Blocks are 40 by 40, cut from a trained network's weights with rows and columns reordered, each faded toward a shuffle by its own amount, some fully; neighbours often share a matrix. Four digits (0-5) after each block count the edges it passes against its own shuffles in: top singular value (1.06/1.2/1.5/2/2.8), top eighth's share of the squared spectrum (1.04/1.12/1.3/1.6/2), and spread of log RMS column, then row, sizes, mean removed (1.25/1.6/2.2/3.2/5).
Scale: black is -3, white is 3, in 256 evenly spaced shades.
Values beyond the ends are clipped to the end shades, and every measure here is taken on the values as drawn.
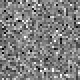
0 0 0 0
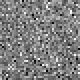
0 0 0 0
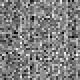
2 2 0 1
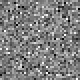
1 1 0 0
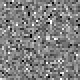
0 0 0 0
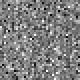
1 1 0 0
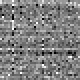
3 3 2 0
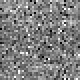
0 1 1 0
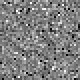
0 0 0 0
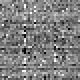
3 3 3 0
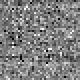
1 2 1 0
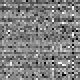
3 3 2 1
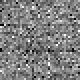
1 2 1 0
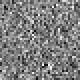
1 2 1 0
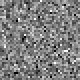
0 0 0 0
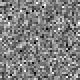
0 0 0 0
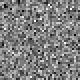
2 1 0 0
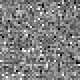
1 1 0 0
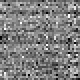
3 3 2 1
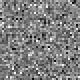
0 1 0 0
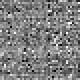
2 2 2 0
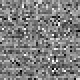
2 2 1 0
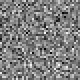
3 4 1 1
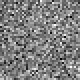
1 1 0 0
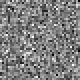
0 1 0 0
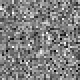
2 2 0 0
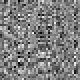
4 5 3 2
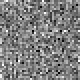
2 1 0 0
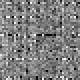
3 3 0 3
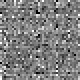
2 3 3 0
